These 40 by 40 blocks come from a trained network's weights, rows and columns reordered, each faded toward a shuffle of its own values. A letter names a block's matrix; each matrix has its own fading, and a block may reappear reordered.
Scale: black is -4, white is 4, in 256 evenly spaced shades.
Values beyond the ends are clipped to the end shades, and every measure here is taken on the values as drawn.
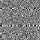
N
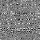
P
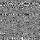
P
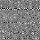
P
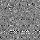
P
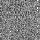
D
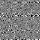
P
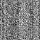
D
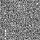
D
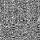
D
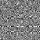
N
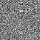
N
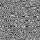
P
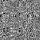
D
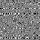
P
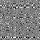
P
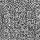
D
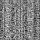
D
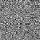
N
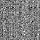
D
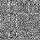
D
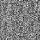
D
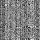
D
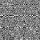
N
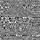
P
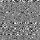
P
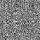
N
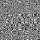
P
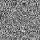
N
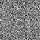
D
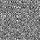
N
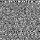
N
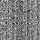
D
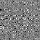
P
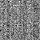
D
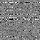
P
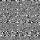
P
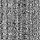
D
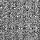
D
